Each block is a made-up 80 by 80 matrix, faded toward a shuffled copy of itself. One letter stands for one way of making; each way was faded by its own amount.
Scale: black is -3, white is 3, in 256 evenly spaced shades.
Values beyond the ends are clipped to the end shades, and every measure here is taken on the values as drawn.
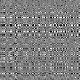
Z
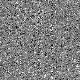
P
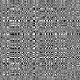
Z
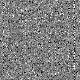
P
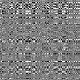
Z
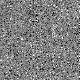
P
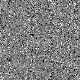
P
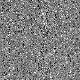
P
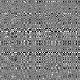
Z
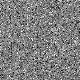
P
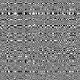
Z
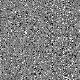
P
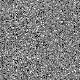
P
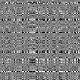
Z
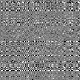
Z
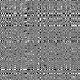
Z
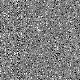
P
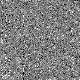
P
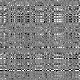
Z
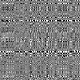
Z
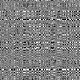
Z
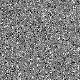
P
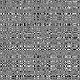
Z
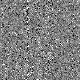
P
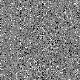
P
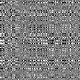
Z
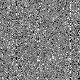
P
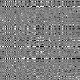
Z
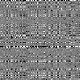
Z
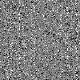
P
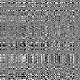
Z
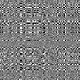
Z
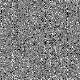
P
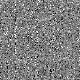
P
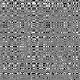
Z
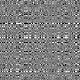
Z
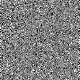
P
